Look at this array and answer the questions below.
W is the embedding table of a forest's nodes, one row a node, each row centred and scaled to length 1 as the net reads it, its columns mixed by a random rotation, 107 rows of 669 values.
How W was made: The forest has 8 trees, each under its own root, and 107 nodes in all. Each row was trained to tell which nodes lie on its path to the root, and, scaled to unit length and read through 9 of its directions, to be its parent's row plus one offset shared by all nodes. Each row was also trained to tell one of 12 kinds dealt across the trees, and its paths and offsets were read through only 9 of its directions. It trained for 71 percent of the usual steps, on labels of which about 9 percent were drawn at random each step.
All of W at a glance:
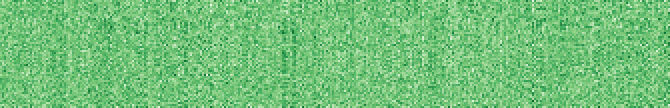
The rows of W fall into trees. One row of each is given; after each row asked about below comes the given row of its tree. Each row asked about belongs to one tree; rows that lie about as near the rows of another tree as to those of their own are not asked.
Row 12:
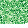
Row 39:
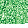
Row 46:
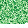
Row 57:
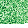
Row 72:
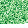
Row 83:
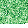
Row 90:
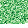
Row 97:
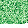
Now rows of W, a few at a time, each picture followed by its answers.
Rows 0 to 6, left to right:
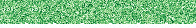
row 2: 72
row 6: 90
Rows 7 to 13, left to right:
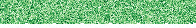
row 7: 39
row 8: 72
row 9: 72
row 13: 90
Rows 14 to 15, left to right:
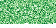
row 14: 72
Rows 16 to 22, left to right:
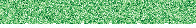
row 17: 90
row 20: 39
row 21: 72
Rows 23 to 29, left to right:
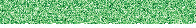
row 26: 72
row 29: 90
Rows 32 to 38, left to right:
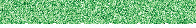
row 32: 39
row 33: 39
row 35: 90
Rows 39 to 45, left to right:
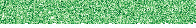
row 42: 46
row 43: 83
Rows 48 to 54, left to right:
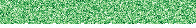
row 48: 72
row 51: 12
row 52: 39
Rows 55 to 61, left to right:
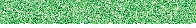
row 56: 39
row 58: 90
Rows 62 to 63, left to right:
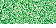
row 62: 72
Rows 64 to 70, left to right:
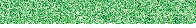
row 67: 90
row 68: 72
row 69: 39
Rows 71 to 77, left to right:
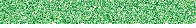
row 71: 12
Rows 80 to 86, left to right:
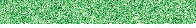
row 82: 57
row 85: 57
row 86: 39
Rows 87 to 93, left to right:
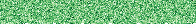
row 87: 83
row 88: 90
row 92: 46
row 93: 83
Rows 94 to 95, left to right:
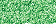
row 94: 39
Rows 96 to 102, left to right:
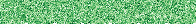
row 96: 90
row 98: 83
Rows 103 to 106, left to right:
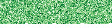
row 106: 57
